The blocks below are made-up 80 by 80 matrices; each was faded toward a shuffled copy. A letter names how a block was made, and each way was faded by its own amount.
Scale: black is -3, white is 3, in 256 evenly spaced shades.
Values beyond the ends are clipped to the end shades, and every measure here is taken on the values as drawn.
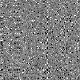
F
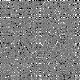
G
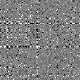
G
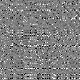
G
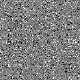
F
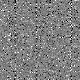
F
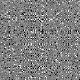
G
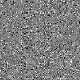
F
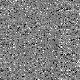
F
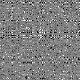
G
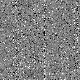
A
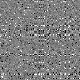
G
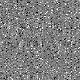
F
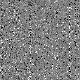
A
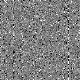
A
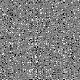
F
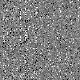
A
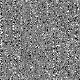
A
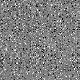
F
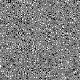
F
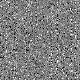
A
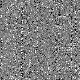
A
